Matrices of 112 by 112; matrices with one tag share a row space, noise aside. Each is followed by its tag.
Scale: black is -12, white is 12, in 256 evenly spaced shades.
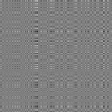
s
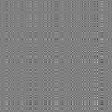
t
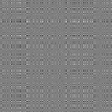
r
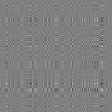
t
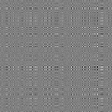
t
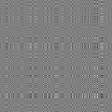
t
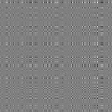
t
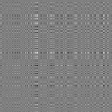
s
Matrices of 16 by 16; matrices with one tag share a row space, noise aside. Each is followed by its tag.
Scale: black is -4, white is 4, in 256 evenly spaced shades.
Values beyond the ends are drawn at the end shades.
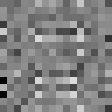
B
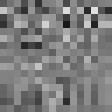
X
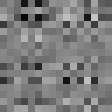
X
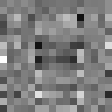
B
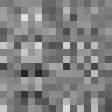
X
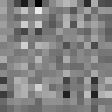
X
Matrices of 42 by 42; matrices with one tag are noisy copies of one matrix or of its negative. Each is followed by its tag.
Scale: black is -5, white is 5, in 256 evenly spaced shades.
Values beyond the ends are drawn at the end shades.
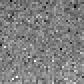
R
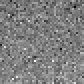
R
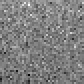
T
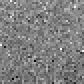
R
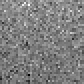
T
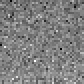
R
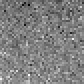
T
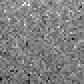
T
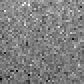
T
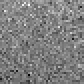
T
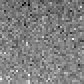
T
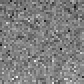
R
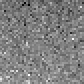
T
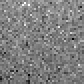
T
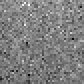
T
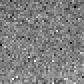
R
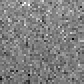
T
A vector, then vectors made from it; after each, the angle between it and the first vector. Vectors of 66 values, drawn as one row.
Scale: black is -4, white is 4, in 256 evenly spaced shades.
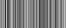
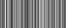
nearly opposite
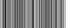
partly aligned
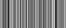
partly aligned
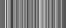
nearly opposite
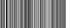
partly opposed
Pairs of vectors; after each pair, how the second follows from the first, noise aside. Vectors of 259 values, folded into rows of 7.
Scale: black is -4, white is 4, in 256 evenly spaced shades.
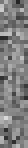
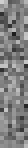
wrapped around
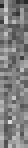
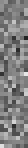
shuffled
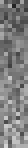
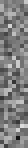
shuffled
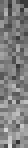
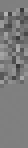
partly zeroed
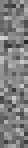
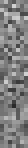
shuffled
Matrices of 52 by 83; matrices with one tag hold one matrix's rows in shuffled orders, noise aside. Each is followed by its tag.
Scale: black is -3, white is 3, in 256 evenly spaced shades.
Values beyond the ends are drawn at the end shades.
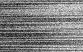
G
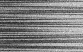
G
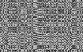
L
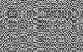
L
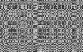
L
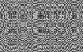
L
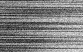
G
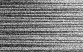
G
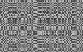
L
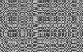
L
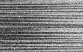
G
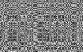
L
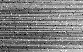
G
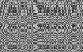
L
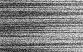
G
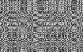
L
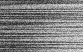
G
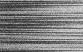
G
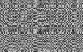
L
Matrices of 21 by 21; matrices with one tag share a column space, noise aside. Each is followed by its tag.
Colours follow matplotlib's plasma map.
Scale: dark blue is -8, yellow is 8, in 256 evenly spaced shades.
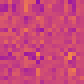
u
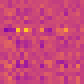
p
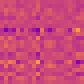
p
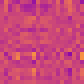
u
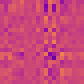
u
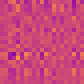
u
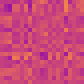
u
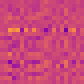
p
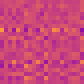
p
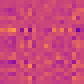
p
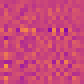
p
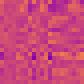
u
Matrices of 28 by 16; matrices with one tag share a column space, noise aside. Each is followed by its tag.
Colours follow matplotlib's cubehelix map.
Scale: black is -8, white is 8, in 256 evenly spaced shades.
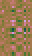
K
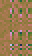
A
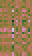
K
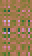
K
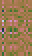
K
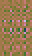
K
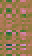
A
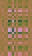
K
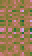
K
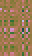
K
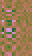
K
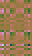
A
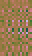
K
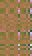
A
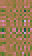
K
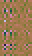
A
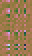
A
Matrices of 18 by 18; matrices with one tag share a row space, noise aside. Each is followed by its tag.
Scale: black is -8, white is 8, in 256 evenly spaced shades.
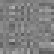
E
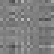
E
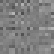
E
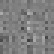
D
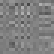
E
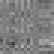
E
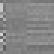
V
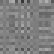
E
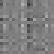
D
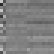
V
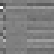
V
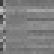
V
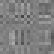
E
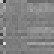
V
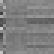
V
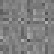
D
